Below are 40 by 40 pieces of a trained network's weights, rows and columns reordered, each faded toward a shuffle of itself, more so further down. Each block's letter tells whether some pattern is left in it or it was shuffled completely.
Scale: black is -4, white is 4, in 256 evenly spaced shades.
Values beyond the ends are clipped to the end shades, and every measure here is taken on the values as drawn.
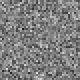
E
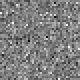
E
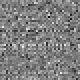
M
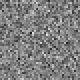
E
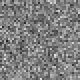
E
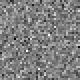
E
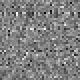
M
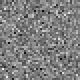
E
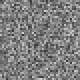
M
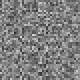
M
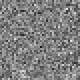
M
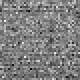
M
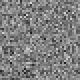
M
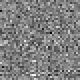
M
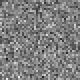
E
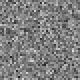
E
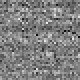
M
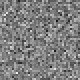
E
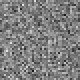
M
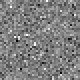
E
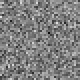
E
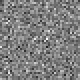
M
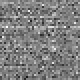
M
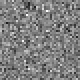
M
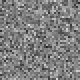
E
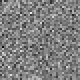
M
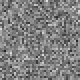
E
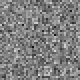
M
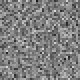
M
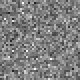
E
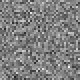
M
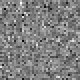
M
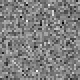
E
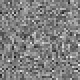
M
